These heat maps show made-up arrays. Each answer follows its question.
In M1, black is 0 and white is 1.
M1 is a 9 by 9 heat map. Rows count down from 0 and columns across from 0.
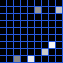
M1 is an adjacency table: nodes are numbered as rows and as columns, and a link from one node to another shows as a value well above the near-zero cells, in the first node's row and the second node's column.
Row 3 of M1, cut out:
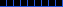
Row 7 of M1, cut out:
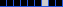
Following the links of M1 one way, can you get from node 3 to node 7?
no
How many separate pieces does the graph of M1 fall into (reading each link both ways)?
4
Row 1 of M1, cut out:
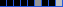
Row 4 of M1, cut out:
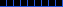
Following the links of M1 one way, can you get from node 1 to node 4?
yes
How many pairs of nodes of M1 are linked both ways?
1
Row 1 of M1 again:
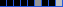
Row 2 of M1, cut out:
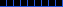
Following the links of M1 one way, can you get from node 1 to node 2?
yes
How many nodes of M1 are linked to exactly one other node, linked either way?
5
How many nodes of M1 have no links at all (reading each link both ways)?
2
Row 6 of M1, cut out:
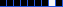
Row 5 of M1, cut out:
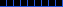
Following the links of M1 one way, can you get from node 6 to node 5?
no
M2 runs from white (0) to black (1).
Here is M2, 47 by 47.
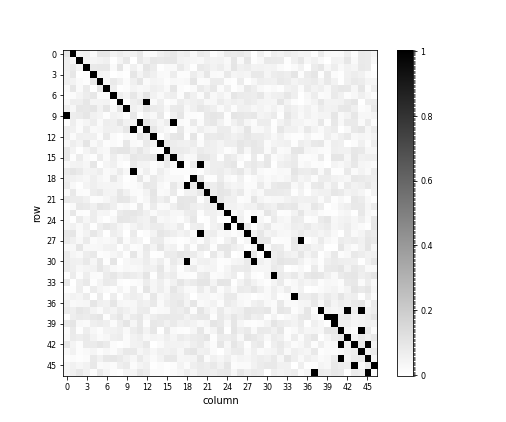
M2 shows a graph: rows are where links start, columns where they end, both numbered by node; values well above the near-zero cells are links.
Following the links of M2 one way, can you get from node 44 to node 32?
no
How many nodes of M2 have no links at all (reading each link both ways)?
2
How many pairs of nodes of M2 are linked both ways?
6
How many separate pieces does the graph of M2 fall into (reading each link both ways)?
5
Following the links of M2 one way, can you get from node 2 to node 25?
yes
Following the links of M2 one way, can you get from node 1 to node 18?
yes
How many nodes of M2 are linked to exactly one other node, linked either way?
3
